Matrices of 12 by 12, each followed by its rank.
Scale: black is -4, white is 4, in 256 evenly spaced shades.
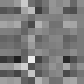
two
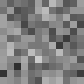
full rank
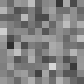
full rank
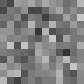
full rank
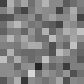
full rank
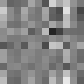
two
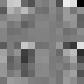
two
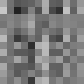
two
